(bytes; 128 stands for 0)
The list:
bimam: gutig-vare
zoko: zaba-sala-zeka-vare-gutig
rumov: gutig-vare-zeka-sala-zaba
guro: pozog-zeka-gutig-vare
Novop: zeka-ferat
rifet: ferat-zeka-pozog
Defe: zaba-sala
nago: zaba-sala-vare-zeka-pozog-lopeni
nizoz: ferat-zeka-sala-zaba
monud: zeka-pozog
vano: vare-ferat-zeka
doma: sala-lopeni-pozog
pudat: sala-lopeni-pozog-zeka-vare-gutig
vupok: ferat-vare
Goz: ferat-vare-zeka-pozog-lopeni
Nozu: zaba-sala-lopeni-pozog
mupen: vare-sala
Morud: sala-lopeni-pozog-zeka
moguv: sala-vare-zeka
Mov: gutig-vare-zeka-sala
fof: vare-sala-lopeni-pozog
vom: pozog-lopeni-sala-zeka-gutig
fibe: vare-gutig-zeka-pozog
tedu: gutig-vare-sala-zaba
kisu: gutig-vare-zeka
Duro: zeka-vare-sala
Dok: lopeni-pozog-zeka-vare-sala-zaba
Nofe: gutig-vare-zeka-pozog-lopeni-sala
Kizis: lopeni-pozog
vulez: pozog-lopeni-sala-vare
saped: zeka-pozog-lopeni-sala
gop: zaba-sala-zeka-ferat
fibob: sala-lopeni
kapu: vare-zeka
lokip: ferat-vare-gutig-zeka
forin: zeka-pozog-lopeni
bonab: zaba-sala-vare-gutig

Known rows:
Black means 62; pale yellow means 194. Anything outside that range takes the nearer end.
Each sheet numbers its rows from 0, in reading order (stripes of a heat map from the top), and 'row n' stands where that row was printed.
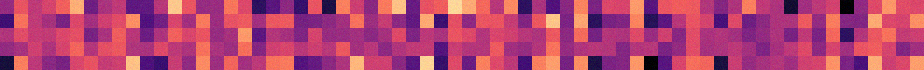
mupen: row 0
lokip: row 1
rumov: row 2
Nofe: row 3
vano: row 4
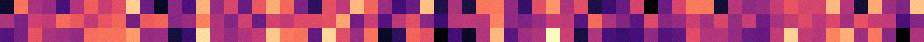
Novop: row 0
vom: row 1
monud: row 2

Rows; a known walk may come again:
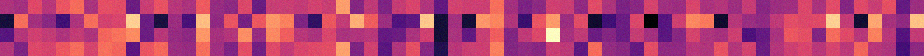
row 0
pudat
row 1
Novop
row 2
guro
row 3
vom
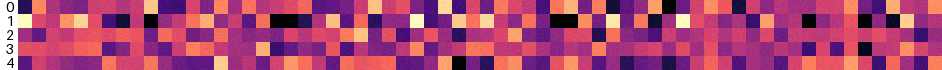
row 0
vano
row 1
Defe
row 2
saped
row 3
tedu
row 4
rifet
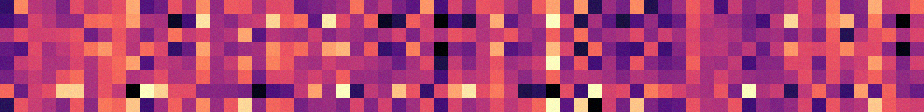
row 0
lokip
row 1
monud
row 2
rumov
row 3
forin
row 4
fibe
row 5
Nofe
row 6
fibob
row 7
kisu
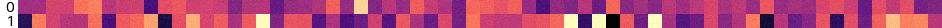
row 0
fof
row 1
bimam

